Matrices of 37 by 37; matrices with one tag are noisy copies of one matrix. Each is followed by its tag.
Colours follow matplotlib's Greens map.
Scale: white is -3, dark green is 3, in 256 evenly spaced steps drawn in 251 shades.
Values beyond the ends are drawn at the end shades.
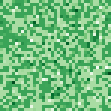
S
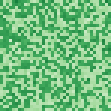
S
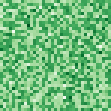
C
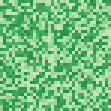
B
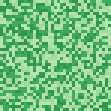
B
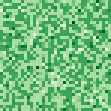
C
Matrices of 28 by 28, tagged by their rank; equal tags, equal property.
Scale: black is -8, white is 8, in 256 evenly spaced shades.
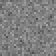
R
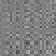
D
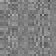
D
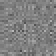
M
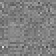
M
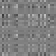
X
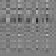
X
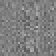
M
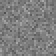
R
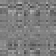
D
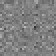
M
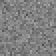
R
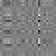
X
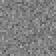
R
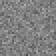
R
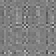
D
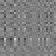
X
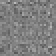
M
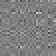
D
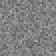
R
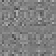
M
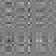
X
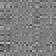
D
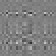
X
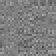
M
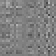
D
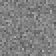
R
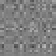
D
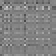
X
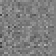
M
